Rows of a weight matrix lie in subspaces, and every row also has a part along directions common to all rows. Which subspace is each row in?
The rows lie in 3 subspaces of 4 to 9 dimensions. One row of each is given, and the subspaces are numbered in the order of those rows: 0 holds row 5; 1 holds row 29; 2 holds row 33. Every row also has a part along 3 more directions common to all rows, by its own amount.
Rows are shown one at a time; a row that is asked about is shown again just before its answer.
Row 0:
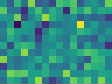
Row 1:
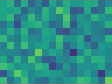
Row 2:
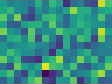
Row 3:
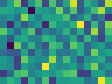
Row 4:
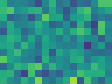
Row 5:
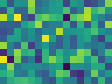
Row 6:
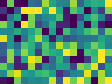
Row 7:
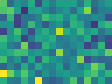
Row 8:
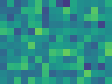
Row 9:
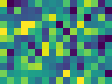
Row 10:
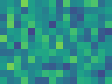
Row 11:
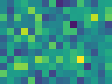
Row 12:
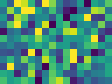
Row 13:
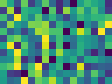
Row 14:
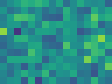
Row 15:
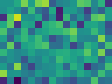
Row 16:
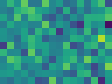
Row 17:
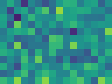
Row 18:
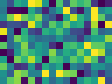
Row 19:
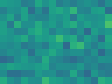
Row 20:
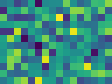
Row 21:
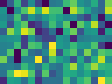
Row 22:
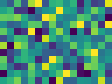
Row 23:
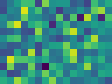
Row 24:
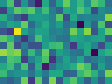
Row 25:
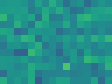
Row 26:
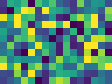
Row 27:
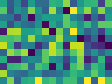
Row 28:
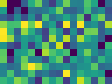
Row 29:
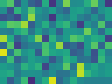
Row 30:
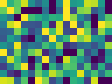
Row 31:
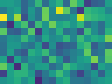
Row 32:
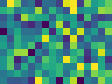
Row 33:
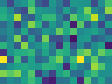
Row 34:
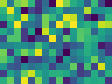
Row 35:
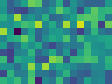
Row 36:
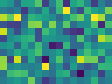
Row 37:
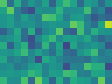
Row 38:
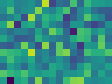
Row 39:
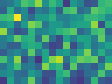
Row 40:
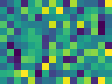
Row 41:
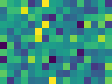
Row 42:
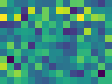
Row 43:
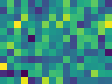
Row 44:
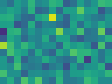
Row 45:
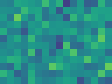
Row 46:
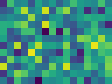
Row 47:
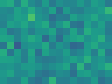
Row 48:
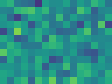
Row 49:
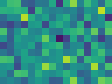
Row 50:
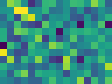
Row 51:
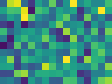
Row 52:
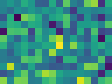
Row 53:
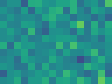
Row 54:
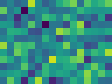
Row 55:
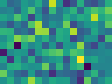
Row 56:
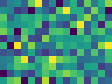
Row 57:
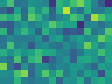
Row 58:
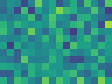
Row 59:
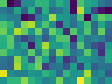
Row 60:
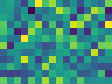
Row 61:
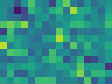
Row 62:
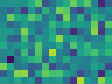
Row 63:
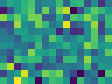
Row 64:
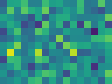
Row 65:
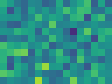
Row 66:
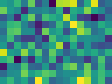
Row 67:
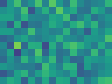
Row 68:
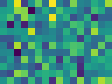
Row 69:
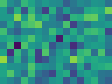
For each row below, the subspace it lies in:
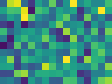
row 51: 1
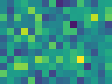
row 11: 2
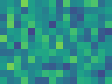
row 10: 0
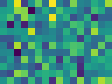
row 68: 1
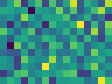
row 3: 1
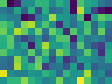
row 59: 1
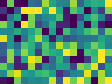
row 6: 2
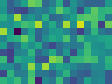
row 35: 1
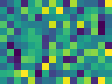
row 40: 2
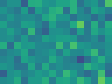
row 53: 2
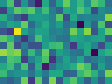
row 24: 0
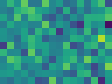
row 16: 2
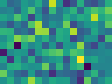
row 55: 2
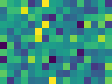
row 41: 2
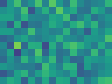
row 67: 1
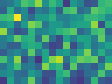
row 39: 0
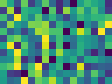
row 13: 2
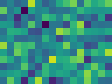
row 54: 2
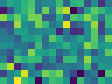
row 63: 0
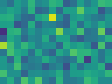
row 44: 1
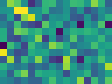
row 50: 1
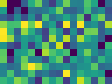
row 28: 1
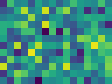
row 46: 2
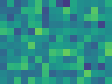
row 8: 2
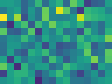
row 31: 0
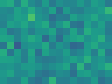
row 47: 1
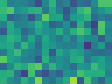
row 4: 0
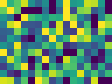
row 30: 2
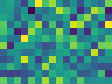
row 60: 2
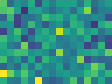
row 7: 2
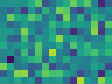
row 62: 0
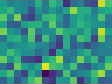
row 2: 0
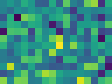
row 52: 0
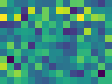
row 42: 0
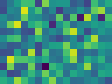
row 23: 0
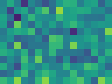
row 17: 0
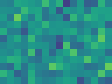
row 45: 0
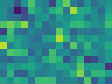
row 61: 1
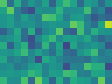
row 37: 2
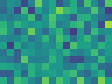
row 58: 2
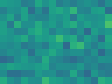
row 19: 2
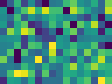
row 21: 2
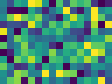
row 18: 0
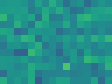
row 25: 0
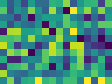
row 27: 2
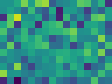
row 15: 0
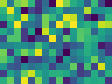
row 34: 2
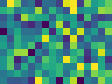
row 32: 1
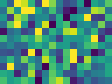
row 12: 0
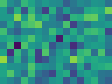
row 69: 1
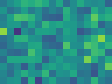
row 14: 0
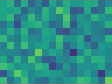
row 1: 0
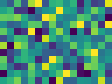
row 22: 2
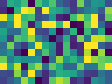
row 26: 2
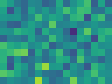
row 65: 0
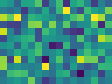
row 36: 0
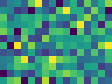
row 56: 2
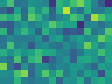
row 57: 0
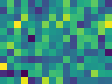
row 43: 2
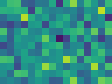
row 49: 1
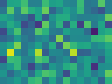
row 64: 1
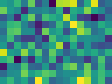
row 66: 2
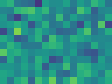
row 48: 0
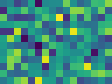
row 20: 0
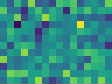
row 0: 2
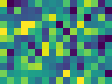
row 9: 1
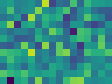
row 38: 2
